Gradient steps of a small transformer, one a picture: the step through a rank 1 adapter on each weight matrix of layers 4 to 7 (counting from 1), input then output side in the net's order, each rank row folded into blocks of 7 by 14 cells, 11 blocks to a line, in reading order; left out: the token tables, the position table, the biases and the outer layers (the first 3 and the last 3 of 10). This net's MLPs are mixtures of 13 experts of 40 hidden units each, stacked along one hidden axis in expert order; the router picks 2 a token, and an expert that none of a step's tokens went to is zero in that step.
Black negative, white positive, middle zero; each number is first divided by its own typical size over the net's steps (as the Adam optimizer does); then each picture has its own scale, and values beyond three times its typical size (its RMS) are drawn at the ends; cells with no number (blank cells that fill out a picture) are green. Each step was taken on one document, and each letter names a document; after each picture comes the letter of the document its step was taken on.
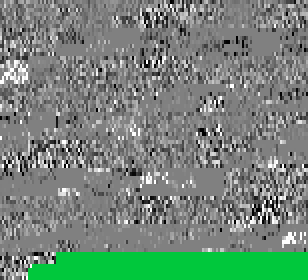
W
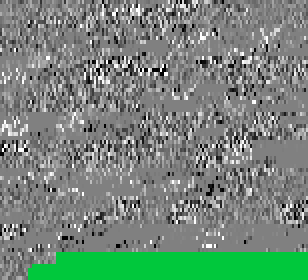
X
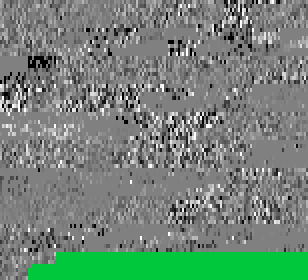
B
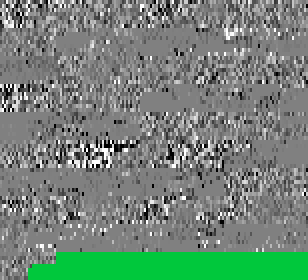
X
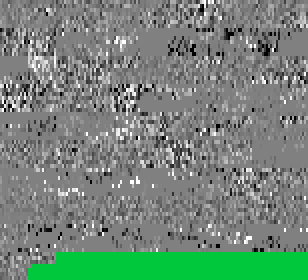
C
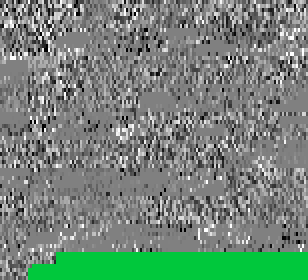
X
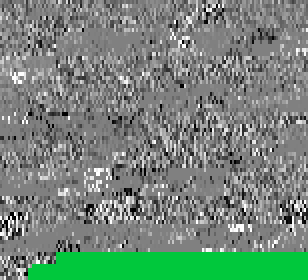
W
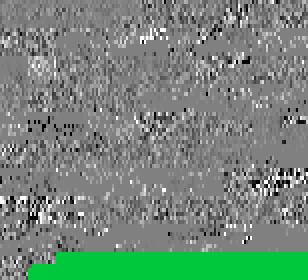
C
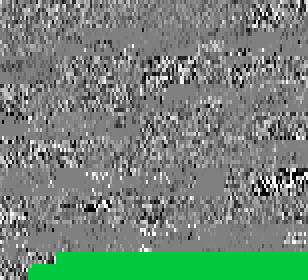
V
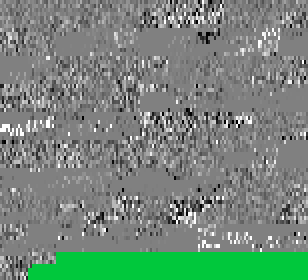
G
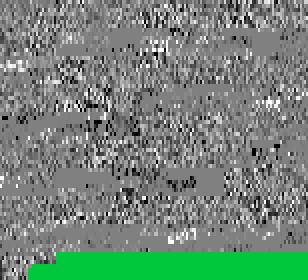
W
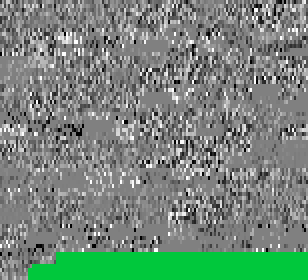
X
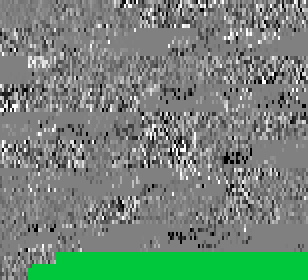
C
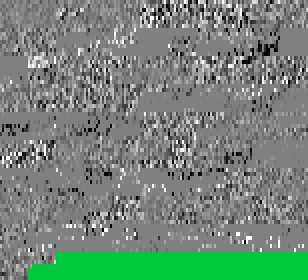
C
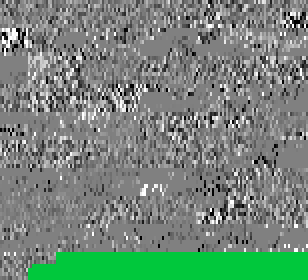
V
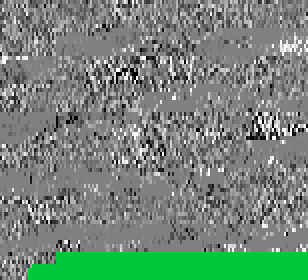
W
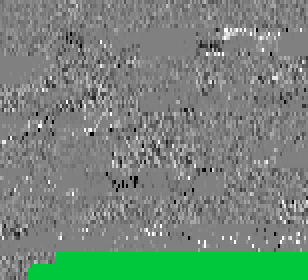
G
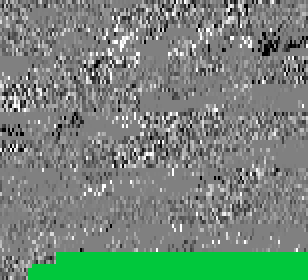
B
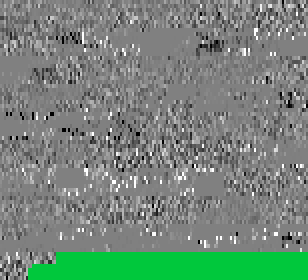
G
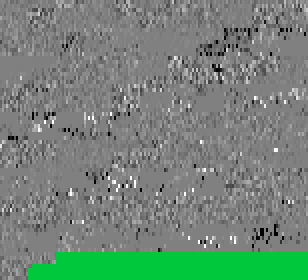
G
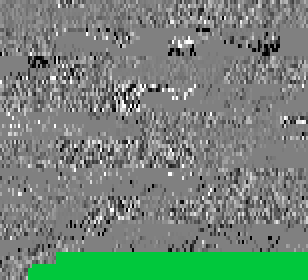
B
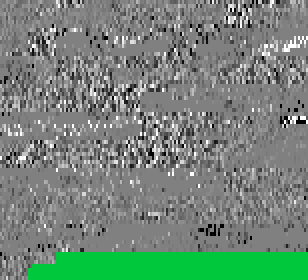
B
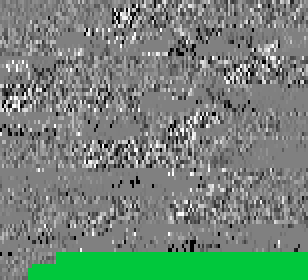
C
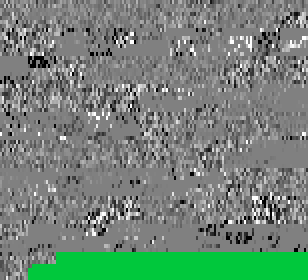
B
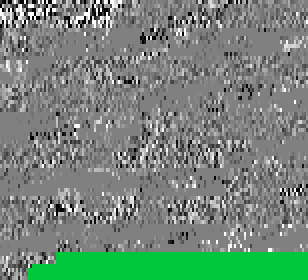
W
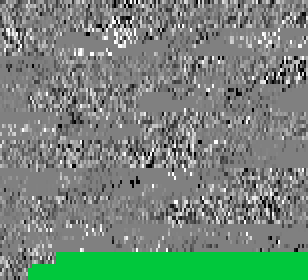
B
